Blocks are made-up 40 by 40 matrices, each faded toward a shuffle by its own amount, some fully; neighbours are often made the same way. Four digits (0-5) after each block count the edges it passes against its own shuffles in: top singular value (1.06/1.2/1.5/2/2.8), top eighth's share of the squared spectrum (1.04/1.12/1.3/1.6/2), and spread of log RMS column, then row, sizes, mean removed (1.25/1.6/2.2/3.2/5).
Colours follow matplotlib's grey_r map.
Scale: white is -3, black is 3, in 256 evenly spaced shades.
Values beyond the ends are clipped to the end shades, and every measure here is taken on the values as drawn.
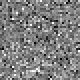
0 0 0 0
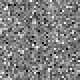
1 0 0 0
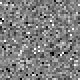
0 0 0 0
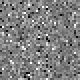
1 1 1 0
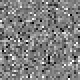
2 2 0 0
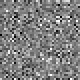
4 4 2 2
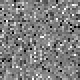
0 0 0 0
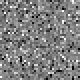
0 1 0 0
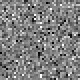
1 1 0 0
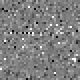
2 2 0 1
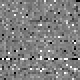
3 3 0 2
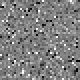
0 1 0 0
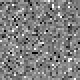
2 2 0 0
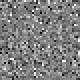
3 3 1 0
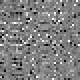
3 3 1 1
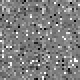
2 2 0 0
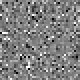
3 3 2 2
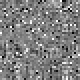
3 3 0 1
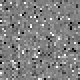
1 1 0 0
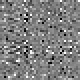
3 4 2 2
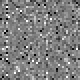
2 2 1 0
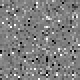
2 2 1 0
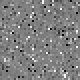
1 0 0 0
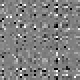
4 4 3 2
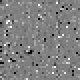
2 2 0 0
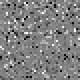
2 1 0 0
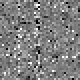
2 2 2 0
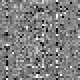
2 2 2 0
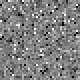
0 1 0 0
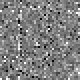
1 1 1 0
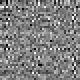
3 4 2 2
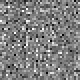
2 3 1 1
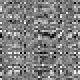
4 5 3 3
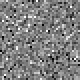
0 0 0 0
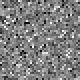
1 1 0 0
